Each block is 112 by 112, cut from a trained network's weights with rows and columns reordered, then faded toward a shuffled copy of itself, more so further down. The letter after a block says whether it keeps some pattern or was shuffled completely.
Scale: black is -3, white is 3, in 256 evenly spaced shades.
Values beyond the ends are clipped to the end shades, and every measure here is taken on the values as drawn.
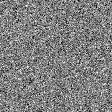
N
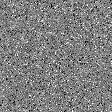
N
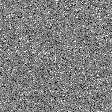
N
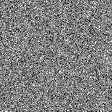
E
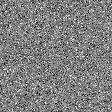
N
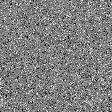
N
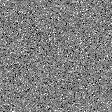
N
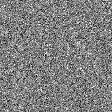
E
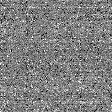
E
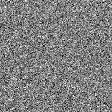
E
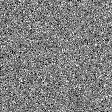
N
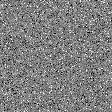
N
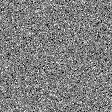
N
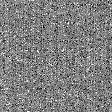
E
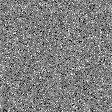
N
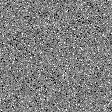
N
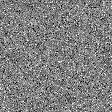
N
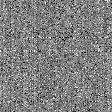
E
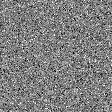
N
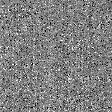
E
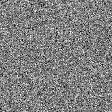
E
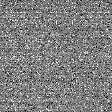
E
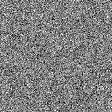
E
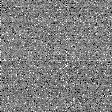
E
